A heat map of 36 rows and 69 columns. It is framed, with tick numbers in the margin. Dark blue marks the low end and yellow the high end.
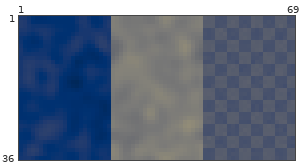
It is made of 1 by 3 panels. Panel 1,1: very low, blotchy, faint in contrast. Panel 1,2: middling, blotchy, faint in contrast. Panel 1,3: low, checkered, faint in contrast.
